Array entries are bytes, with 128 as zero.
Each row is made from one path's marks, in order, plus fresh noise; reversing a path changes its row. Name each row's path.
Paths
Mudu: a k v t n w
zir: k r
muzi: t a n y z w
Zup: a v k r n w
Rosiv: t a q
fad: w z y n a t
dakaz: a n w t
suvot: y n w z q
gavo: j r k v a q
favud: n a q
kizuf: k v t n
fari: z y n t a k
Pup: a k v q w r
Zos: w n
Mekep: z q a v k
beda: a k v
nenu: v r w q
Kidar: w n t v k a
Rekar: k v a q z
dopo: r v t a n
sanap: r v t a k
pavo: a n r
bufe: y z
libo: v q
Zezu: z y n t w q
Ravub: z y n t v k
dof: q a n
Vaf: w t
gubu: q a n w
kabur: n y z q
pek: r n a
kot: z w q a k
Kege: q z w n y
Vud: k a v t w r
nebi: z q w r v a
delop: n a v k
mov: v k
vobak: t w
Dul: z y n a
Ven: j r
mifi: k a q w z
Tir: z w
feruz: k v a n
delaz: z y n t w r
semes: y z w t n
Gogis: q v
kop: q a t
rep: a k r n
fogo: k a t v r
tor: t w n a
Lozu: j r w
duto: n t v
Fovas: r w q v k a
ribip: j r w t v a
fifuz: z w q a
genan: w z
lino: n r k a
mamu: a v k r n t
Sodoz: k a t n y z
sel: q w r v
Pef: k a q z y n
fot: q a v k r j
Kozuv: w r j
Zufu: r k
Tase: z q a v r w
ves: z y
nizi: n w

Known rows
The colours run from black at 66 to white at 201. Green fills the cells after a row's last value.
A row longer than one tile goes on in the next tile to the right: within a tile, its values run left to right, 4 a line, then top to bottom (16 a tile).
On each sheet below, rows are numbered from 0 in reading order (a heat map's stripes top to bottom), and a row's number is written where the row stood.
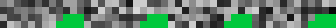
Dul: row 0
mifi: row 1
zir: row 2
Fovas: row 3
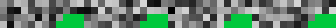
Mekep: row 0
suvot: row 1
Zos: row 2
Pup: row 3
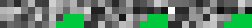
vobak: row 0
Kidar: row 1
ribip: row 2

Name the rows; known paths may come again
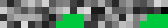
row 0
Pup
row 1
Kidar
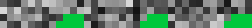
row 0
Tase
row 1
sel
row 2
feruz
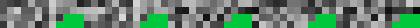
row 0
gubu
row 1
vobak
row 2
kot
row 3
dof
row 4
Fovas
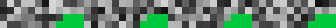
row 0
mifi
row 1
Mekep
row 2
pavo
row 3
nenu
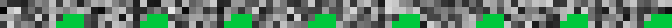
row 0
Zos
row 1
gavo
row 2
fogo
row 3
fifuz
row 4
Tir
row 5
Dul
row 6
zir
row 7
delop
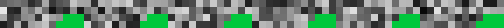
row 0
ribip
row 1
Zufu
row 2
delaz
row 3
tor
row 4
Zup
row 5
suvot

